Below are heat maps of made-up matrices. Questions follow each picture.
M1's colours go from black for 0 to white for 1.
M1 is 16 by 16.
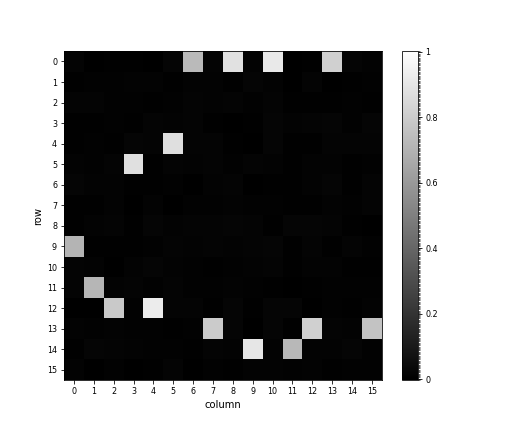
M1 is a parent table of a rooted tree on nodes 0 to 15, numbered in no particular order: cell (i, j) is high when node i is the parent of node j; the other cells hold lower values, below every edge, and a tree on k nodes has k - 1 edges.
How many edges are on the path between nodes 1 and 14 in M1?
2
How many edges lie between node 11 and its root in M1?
1
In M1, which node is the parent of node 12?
13
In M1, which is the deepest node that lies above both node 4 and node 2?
12
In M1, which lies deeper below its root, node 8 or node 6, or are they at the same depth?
the same depth
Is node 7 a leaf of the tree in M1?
yes
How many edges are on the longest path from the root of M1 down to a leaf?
7
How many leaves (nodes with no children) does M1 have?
8
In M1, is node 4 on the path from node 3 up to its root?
yes
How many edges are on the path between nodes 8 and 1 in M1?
5
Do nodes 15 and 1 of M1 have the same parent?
no
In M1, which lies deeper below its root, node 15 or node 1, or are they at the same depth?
node 15
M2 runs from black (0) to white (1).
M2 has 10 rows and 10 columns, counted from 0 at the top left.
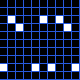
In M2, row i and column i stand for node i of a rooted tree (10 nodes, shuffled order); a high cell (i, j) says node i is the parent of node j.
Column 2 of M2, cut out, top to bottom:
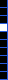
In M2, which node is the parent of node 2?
3
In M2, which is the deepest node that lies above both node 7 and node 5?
2
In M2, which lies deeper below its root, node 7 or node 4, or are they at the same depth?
the same depth
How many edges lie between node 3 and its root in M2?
0
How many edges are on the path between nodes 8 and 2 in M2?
2
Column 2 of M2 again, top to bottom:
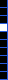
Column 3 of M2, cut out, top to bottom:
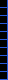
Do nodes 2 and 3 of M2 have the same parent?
no
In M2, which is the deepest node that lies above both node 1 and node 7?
2
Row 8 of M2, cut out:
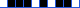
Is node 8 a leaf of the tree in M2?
no
